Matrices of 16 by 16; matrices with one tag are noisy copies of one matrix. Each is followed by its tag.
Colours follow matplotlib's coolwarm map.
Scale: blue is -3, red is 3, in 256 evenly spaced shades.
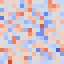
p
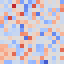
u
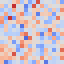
u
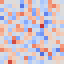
p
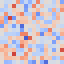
u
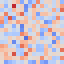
u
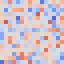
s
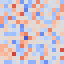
u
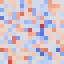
p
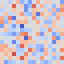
u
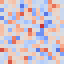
p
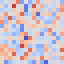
u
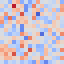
u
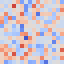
u
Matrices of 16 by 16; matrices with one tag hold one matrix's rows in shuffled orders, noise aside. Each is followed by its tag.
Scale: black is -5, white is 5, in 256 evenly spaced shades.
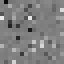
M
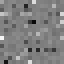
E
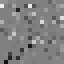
M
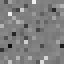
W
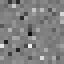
M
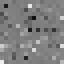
E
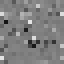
E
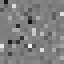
M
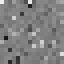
M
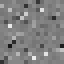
W
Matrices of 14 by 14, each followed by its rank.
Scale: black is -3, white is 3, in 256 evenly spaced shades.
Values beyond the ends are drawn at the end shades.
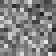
full rank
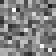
full rank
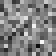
full rank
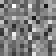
three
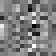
three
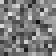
full rank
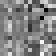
three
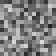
full rank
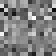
three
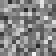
full rank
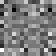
three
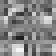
three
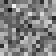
full rank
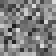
full rank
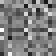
three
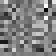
three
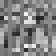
three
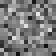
full rank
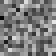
full rank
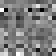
three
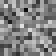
full rank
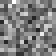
full rank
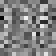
three
